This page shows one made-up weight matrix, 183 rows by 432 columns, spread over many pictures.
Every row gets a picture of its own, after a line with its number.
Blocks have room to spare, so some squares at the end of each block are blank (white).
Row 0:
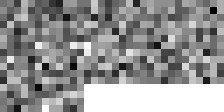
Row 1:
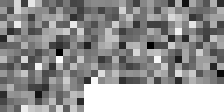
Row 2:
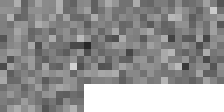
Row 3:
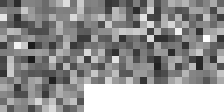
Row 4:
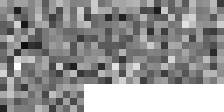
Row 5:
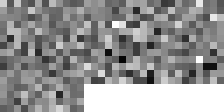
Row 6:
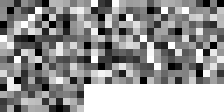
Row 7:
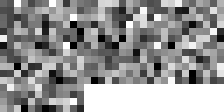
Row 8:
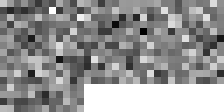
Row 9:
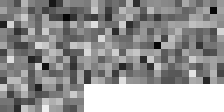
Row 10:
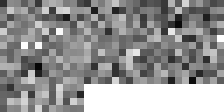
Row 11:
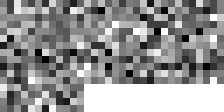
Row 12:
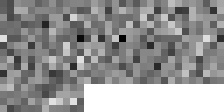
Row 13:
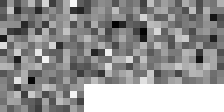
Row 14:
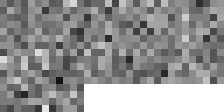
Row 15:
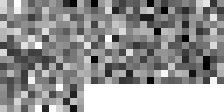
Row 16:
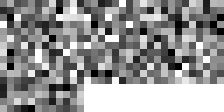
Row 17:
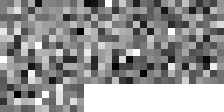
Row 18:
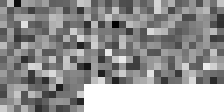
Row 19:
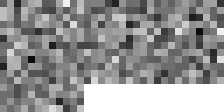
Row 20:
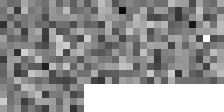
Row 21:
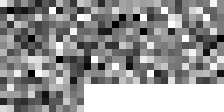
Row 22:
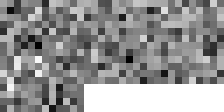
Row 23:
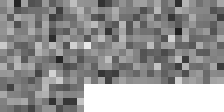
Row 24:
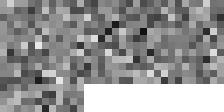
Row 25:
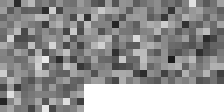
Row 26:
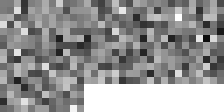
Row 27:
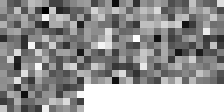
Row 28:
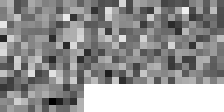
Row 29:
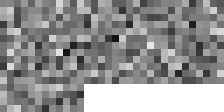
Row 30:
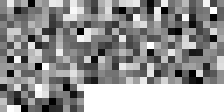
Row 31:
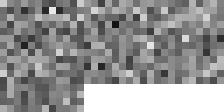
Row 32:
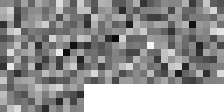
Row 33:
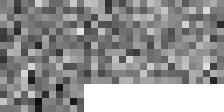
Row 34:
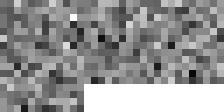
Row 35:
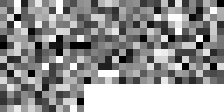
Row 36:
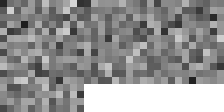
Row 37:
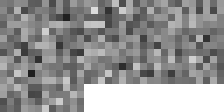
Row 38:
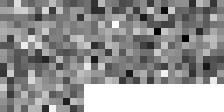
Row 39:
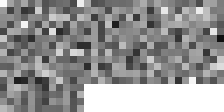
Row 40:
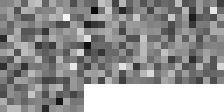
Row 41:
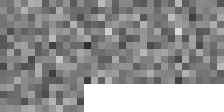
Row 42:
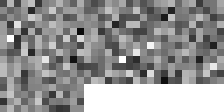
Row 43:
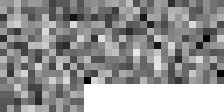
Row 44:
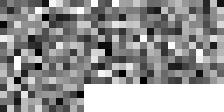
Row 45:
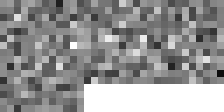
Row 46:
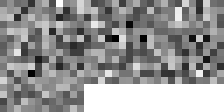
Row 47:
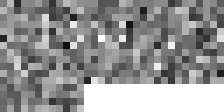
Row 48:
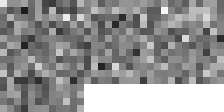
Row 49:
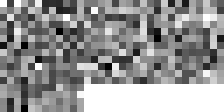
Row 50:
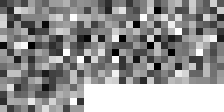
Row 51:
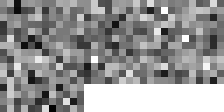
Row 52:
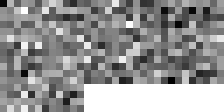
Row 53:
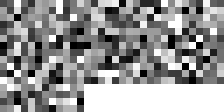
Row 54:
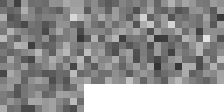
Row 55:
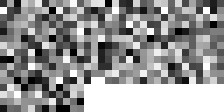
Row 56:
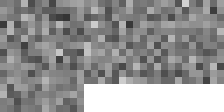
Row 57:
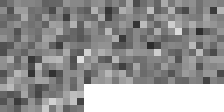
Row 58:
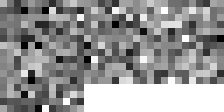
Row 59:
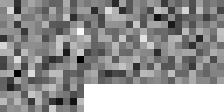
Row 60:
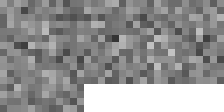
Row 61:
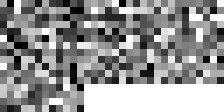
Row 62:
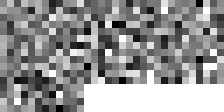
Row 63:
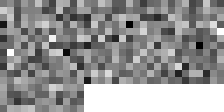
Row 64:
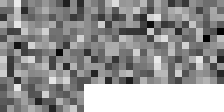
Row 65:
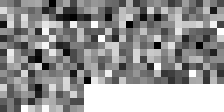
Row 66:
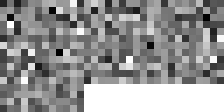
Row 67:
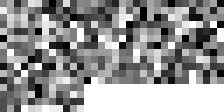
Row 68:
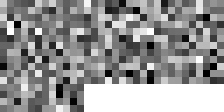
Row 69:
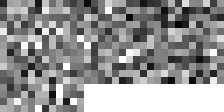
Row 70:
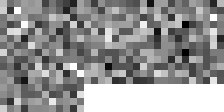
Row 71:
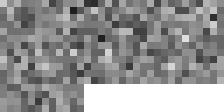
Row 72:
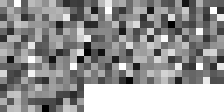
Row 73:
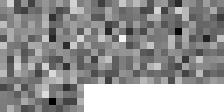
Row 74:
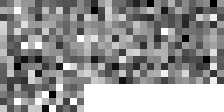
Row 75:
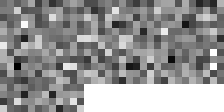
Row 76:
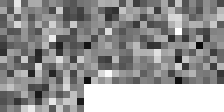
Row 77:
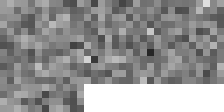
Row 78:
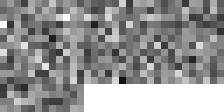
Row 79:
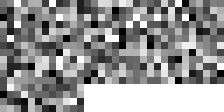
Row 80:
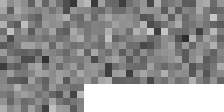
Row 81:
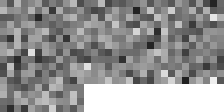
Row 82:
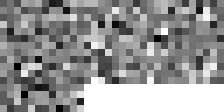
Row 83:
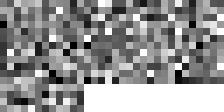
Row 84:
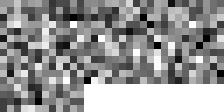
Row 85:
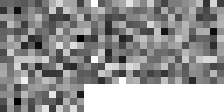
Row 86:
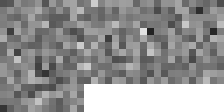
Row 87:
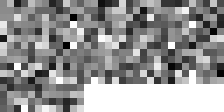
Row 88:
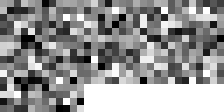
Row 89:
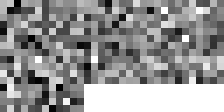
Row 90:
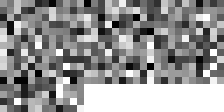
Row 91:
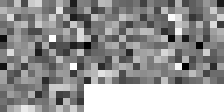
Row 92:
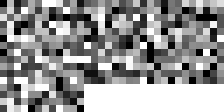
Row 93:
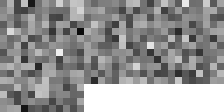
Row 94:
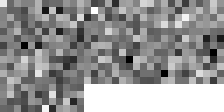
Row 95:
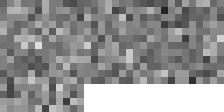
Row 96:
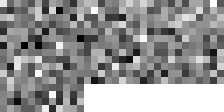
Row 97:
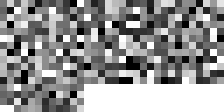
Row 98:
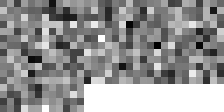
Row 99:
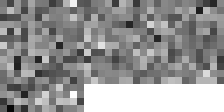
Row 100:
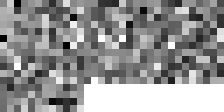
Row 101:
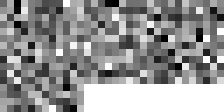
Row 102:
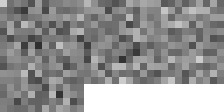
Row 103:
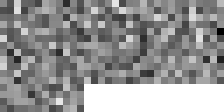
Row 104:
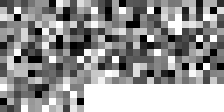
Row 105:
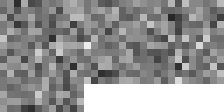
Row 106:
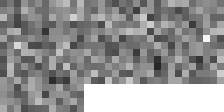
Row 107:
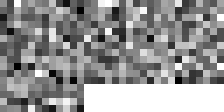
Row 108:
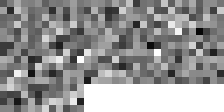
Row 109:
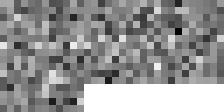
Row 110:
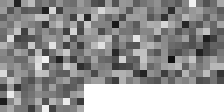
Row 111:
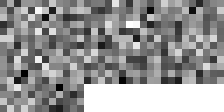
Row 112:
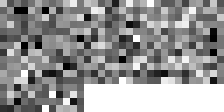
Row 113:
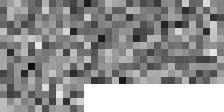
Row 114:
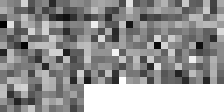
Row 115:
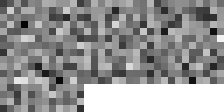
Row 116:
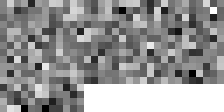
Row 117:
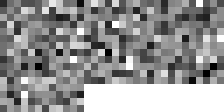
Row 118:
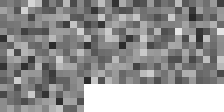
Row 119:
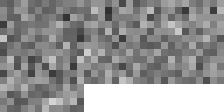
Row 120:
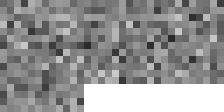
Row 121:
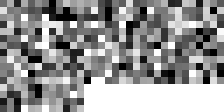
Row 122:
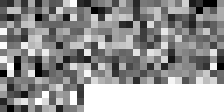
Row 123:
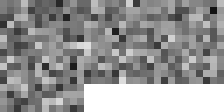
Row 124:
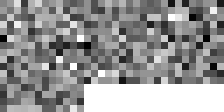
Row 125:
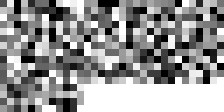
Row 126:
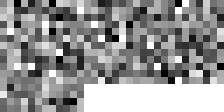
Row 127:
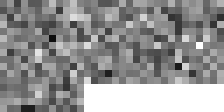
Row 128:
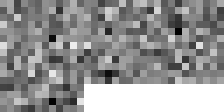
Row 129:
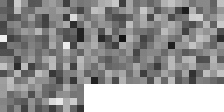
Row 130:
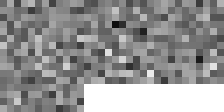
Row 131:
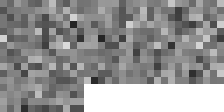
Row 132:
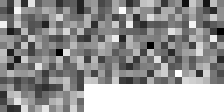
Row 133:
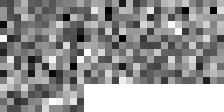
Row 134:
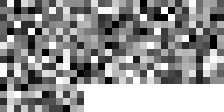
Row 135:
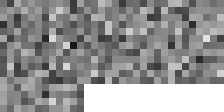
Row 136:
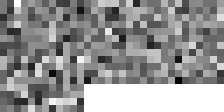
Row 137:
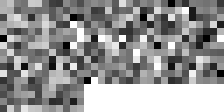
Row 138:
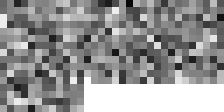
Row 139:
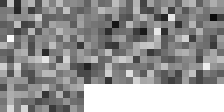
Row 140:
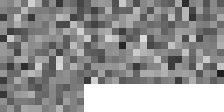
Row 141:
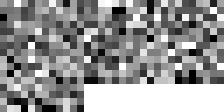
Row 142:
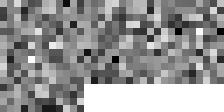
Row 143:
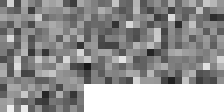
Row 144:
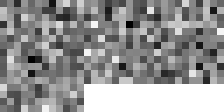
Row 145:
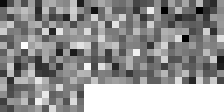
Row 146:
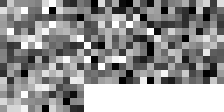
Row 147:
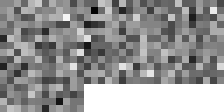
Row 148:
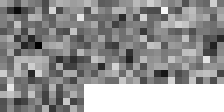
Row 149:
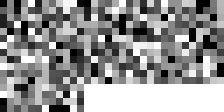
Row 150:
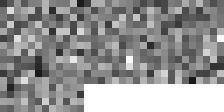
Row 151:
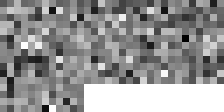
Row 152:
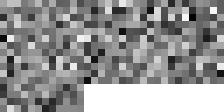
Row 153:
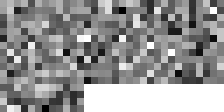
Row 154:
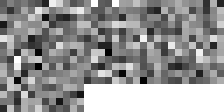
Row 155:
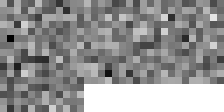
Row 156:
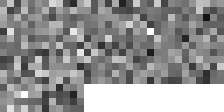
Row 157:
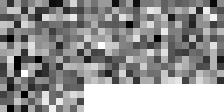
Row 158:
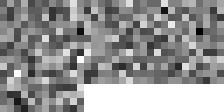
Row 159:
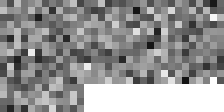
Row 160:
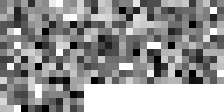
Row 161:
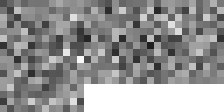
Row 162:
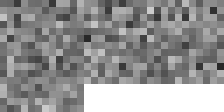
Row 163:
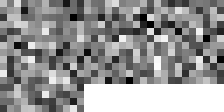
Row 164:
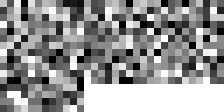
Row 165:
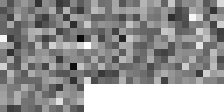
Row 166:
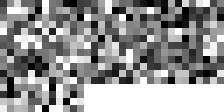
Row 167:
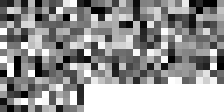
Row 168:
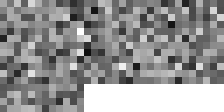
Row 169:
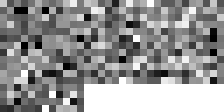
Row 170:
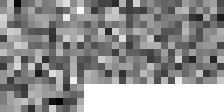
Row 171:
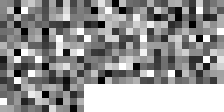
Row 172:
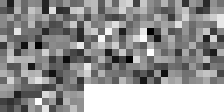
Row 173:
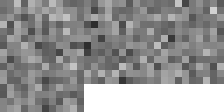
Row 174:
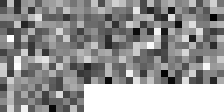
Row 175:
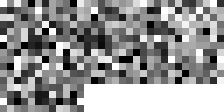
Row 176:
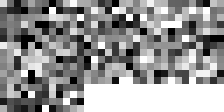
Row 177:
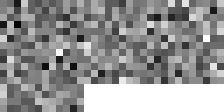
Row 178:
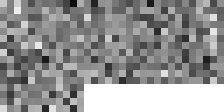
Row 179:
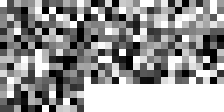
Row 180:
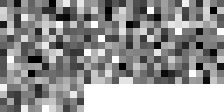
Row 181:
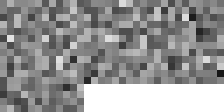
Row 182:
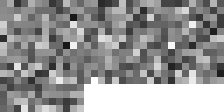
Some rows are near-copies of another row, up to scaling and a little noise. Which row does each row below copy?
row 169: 112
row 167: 122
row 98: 121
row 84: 43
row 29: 32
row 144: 180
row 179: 94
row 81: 159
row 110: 25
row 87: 182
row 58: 176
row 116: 30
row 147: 40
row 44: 154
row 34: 7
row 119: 133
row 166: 95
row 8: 21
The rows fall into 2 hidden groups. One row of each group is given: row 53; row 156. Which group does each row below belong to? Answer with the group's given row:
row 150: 156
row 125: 53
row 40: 53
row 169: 156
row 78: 53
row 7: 53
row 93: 53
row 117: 156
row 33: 156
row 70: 156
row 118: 53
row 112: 156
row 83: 53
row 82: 156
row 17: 156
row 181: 53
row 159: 156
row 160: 53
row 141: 53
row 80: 156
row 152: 53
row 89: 156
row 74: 156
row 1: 53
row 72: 53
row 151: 156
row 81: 156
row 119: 53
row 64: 53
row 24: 156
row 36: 156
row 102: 156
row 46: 53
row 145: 156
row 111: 156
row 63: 53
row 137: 53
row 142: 53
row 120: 53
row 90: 156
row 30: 53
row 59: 53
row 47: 53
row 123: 53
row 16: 53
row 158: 53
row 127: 53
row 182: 53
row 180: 53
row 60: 53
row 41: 53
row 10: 156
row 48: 156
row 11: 156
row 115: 156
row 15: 156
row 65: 53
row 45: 53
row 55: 156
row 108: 53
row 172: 156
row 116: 53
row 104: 53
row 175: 156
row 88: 156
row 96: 156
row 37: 53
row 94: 156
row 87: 53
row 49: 156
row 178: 156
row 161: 53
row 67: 53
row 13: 156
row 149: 156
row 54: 53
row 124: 53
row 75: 156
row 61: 53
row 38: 156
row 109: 53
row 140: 53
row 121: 53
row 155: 156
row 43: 53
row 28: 53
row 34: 53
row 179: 156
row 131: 53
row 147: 53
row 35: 53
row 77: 156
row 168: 53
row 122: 156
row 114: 53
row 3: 53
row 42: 156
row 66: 156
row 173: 53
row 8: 156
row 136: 53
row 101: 53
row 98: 53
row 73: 53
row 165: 53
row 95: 156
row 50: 53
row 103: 53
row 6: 156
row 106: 53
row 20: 53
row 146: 156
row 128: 53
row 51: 156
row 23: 53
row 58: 156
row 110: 156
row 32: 53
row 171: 53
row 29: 53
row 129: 53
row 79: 53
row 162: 53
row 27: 156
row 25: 156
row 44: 156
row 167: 156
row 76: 53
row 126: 53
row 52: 156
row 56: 53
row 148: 156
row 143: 156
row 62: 156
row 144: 53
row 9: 53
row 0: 53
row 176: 156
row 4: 156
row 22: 156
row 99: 156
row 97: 156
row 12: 53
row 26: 53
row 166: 156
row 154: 156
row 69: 156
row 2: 53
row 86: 156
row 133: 53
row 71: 156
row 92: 156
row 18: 156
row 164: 53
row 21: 156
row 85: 156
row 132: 53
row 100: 53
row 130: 156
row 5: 156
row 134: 156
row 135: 53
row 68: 156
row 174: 156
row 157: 156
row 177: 53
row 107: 53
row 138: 53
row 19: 53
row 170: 53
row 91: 53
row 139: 156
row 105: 53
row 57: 53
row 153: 53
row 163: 53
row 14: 156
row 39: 156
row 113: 156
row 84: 53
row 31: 156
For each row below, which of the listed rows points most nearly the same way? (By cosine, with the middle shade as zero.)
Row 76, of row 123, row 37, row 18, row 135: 37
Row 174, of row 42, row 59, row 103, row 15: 42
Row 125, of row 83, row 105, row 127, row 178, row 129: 105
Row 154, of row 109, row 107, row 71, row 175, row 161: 175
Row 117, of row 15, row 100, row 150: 150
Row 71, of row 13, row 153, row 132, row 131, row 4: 13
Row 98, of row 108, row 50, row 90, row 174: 108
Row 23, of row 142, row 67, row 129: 142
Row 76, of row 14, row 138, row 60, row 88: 60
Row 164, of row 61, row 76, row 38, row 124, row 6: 124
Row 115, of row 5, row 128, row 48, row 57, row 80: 5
